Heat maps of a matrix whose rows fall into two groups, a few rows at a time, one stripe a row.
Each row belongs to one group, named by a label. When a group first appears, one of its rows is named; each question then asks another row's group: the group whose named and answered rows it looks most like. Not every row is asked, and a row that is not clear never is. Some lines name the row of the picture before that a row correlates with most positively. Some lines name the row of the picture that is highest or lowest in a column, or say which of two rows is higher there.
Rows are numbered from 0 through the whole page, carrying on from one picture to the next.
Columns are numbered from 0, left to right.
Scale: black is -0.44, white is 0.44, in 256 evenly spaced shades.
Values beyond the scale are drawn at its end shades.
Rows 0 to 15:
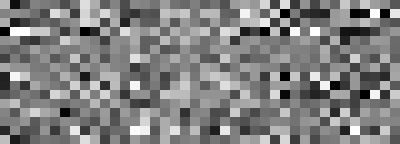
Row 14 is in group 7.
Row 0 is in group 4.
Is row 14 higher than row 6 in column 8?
No
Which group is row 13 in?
7
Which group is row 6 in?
7
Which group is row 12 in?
4
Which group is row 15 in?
4
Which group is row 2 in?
4
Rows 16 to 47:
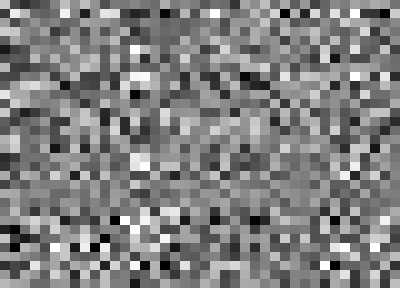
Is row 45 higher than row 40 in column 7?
Yes
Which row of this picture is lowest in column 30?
17
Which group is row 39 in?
7
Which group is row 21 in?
7
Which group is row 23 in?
4
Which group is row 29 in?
4
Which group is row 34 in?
7
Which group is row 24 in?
7
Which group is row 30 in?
4
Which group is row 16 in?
4
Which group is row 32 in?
7
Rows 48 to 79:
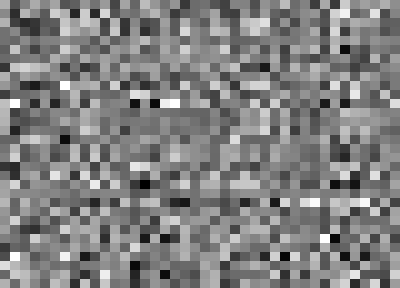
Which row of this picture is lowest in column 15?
59
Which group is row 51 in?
4
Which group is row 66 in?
7
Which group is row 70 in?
7
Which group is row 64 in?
7
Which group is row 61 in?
4
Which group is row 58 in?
7
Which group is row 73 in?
4
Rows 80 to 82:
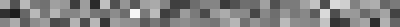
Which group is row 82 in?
7
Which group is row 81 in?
7
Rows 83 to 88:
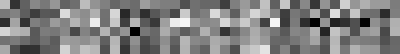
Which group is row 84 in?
4
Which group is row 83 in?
4
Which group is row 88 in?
4
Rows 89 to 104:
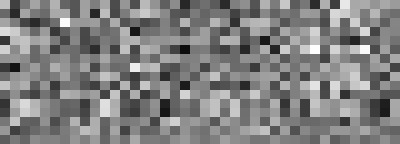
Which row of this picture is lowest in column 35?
93
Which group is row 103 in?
4
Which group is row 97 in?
4
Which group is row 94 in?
7
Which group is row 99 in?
4
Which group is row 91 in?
4
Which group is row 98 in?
7
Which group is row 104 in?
7
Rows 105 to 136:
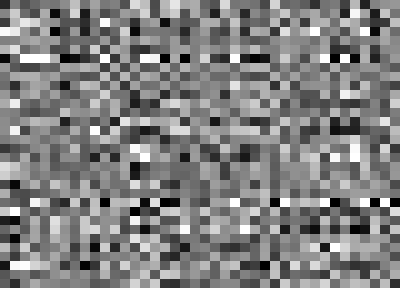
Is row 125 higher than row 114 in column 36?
No
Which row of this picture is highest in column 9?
119
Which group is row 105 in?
7
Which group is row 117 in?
4
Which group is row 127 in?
7
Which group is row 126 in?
4
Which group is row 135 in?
7
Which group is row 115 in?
4
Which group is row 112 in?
4
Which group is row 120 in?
4
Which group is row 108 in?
7
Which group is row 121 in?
7
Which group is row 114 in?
4
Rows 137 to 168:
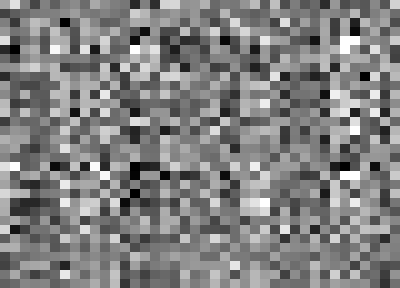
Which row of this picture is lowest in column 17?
142
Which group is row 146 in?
4
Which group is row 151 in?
4
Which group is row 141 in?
4
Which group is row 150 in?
7
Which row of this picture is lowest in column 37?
155
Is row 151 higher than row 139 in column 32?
No
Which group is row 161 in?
7
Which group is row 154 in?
4
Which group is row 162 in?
4
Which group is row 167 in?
4
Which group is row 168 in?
4
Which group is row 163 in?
4
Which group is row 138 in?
7
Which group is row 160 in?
4
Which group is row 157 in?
4
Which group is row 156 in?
4
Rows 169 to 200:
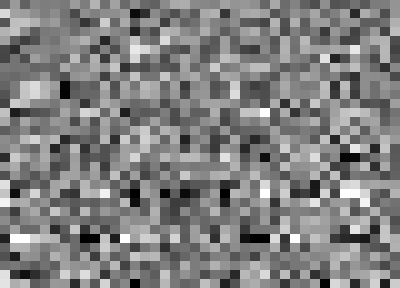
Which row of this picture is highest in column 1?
195
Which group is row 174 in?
7
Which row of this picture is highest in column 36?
191
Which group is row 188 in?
4
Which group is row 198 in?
4
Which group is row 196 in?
4
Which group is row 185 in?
7
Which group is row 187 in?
7
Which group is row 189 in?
4
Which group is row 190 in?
4
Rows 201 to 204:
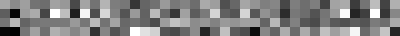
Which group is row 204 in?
7
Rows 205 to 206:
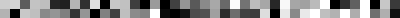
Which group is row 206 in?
7
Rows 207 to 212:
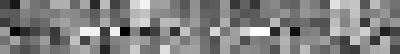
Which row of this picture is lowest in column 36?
209
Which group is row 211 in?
7
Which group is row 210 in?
4
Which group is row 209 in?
7
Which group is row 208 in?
7
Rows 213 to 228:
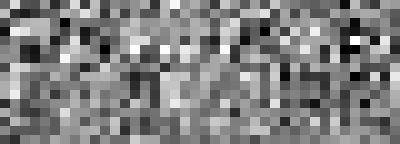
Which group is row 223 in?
7
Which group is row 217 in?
7
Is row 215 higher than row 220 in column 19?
Yes
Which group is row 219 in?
4
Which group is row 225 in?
4
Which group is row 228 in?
7
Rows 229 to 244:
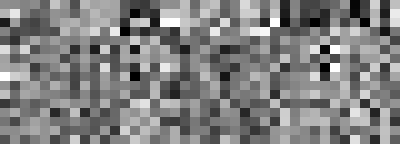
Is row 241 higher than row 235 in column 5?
No
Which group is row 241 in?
7
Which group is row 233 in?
7
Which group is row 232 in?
4
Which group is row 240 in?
7
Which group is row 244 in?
7
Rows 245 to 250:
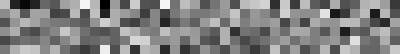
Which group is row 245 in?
4
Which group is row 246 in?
7
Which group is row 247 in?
4
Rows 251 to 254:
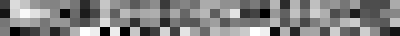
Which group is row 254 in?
4
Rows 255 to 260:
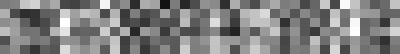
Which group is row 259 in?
4
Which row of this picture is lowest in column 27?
256
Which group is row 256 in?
4
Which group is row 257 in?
4
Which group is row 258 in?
4
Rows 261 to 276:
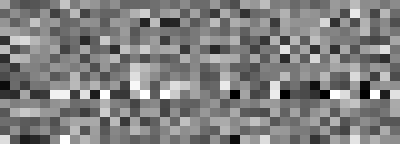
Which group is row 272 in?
4
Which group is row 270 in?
7
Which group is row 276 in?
4
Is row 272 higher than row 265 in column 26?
Yes
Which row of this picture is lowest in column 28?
271
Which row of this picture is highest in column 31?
267
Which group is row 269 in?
7
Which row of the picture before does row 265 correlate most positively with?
255
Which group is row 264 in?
7
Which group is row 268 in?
7
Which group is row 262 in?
7
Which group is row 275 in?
7
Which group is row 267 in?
4
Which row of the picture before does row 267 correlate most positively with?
259
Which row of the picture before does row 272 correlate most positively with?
258
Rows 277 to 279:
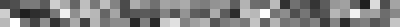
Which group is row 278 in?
4
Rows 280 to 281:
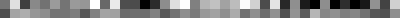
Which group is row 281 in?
4
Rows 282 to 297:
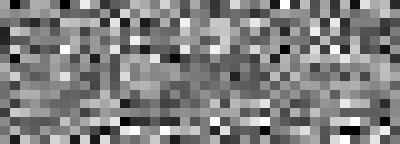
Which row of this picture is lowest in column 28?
287
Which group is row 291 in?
7
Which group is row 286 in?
7
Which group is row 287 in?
4
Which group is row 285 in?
4
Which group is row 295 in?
4
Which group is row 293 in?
4
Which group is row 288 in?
7
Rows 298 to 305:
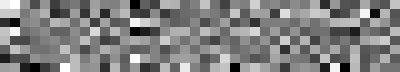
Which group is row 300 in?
7
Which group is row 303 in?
4
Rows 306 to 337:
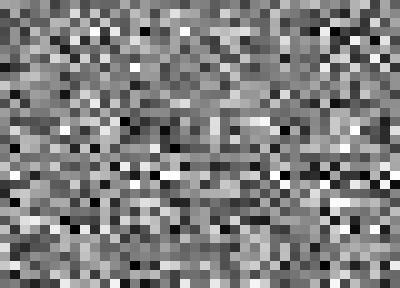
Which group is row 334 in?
4
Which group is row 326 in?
7
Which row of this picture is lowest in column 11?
324
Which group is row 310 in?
7
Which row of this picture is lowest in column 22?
331
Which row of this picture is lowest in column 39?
326
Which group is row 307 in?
7
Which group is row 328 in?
7
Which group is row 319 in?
4
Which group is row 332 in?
4
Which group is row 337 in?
4
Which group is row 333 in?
4
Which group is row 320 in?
4
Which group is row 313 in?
7
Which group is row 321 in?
4
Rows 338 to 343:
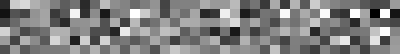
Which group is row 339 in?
7
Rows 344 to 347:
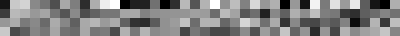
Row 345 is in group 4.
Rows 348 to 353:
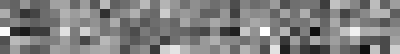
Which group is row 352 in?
4
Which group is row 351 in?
4
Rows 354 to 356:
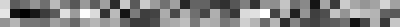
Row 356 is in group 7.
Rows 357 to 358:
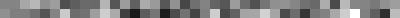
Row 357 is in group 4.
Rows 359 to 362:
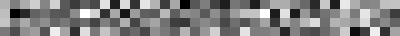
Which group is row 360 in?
4
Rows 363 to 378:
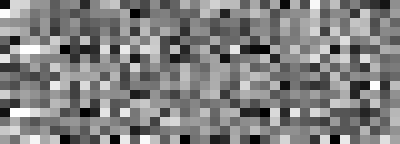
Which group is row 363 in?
4
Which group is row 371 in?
4
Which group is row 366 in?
7
